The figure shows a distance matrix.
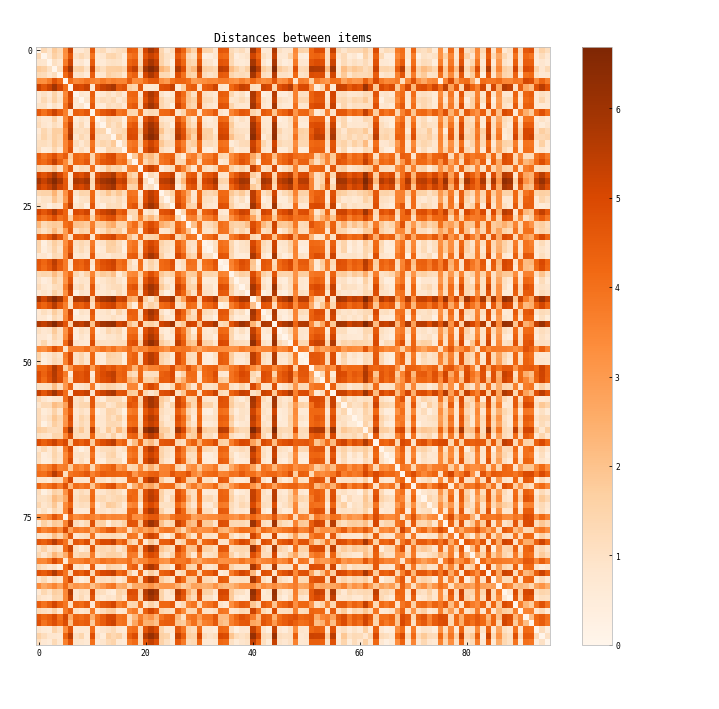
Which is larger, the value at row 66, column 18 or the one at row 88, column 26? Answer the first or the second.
the second
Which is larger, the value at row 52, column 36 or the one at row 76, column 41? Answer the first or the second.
the second
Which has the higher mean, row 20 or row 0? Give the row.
20
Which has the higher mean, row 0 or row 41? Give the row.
41
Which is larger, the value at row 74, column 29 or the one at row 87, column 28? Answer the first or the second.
the second
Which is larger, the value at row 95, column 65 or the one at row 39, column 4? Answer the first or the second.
the second
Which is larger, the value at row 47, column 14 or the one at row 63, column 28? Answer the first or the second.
the second
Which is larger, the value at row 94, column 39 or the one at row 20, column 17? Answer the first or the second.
the second
